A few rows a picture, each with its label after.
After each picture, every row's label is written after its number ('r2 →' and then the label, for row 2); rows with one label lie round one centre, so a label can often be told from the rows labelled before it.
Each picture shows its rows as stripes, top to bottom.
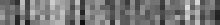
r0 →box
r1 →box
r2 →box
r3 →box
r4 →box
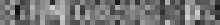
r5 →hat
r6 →box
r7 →box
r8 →box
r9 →hat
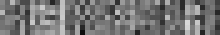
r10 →hat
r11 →box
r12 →box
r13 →hat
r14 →box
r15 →box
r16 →box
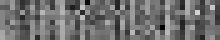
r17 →hat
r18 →hat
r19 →box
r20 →hat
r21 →hat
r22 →hat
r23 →hat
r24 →hat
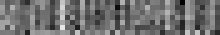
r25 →hat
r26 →hat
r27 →hat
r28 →hat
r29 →hat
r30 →hat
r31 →box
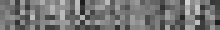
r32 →box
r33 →box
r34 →box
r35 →hat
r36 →box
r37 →hat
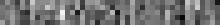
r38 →box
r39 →box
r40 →hat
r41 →hat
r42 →hat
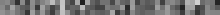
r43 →box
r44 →hat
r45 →hat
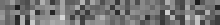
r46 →hat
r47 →box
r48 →hat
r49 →box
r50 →box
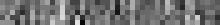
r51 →hat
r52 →hat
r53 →hat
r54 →box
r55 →box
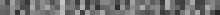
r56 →hat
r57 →hat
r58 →box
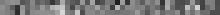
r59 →hat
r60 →box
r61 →box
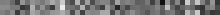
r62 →box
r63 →hat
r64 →box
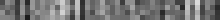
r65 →box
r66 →box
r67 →box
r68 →box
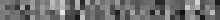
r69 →box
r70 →box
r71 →hat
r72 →hat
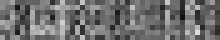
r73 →hat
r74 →box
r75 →hat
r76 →hat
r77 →hat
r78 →box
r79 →box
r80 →hat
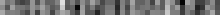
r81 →hat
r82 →hat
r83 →hat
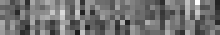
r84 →box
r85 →box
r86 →box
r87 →box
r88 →hat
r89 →hat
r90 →hat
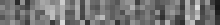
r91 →box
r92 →box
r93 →box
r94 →box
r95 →hat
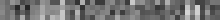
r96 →hat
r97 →box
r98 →box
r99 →box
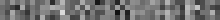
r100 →hat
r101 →box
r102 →hat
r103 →hat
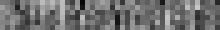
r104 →box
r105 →box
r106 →hat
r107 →hat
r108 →hat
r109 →hat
